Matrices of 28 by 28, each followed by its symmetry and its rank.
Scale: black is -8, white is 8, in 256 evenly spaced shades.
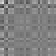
symmetric, rank one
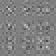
symmetric, rank three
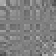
symmetric, rank three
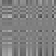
neither, rank one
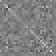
symmetric, rank five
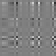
neither, rank one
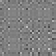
symmetric, rank three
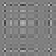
symmetric, rank one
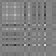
symmetric, rank one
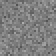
symmetric, full rank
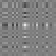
symmetric, rank one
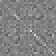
symmetric, rank five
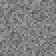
symmetric, full rank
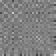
symmetric, rank three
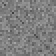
symmetric, full rank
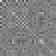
symmetric, rank five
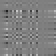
neither, rank one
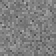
symmetric, full rank
